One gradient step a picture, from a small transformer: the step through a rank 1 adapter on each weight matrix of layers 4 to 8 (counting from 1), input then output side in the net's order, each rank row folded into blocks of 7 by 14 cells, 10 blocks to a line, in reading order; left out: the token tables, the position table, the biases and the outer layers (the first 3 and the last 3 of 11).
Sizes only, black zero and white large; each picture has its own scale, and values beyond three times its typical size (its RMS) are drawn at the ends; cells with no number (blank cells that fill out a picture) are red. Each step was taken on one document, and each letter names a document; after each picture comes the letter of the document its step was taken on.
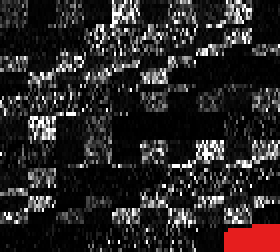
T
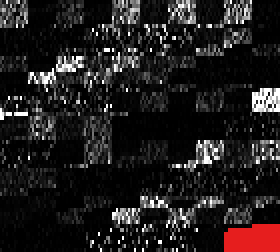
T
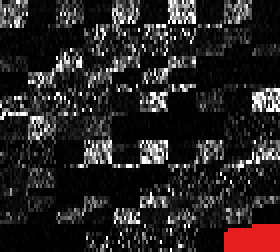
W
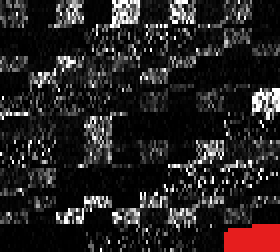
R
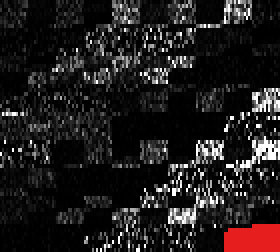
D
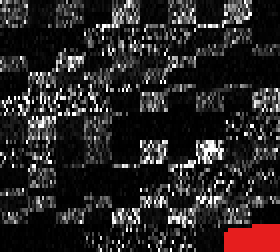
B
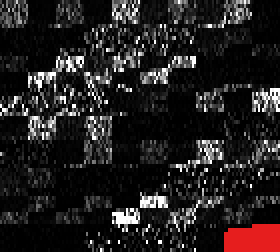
W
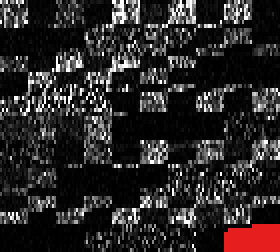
B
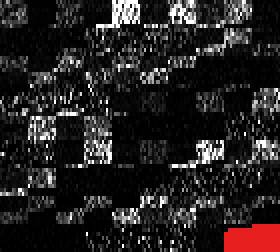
R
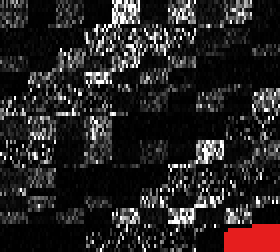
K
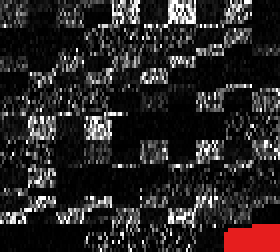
B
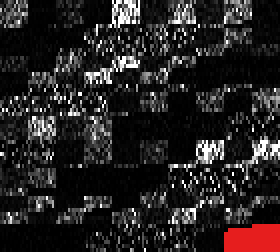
K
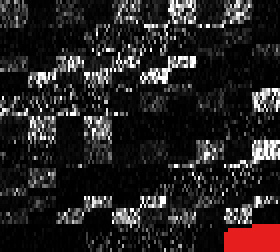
R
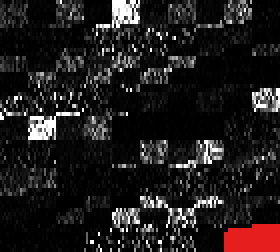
T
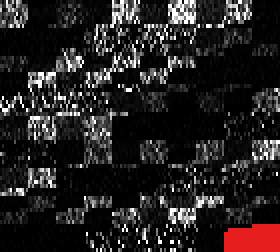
W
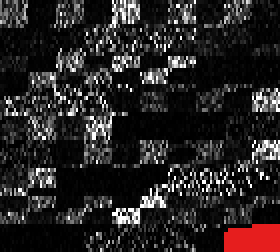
K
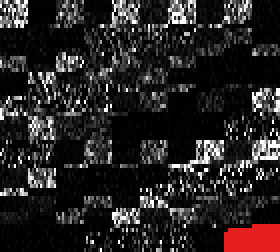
T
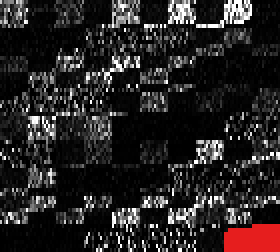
B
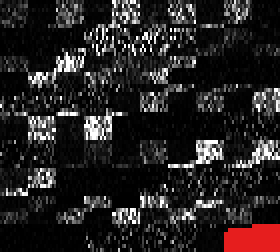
R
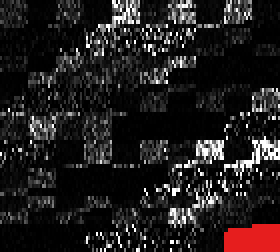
D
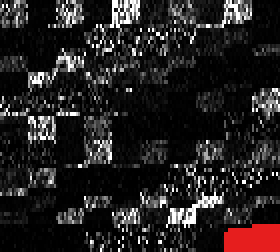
R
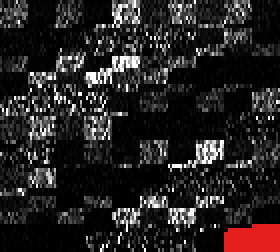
K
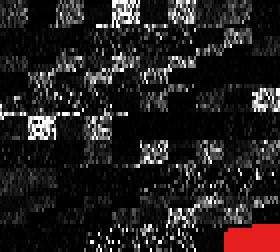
T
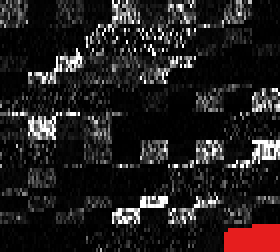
D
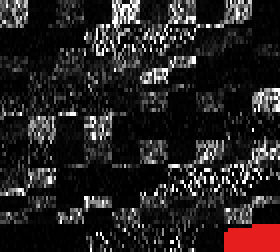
W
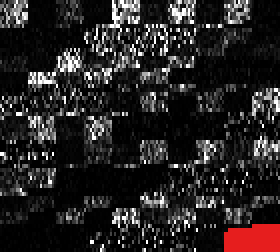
W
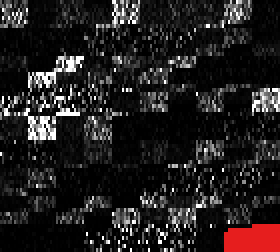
R
